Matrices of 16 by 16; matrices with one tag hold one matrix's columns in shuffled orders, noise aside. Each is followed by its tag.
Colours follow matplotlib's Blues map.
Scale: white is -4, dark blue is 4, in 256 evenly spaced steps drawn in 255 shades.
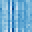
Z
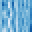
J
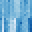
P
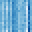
Z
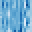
J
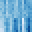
P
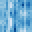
J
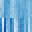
P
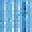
Z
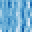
J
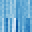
P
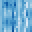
J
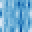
J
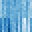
P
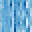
J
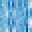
J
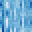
J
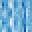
J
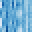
J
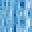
J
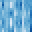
J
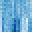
P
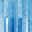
P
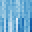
P
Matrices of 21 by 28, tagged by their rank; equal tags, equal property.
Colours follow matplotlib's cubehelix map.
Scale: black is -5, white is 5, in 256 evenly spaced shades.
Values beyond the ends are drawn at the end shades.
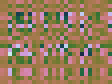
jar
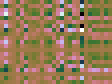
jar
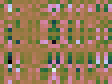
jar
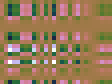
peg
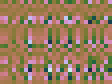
jar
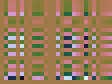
peg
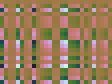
peg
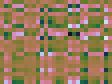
jar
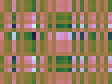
peg
